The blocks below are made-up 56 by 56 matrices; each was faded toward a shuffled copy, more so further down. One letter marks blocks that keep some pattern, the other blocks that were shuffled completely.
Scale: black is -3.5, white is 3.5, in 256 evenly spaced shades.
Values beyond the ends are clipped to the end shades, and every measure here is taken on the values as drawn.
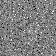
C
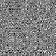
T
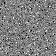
C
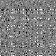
T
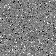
C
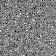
C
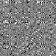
T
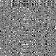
T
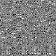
T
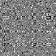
T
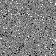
C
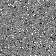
C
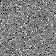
C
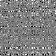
T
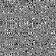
T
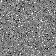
C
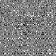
T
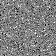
C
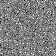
C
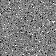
C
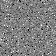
C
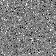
C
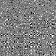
T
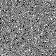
C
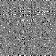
T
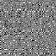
T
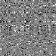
T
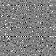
T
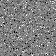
C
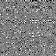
T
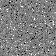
C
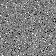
C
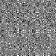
T
